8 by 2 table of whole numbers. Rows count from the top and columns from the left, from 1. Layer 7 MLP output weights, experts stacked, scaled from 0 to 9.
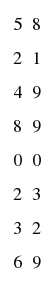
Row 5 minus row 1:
-5 -8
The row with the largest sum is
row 4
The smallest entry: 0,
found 2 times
